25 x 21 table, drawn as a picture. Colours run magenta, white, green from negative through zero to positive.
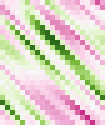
The ninth with the highest average is the centre. Streaks slant down to the right. The bottom middle is the calmest part. The halves do not mirror each other. No row or column stands out.
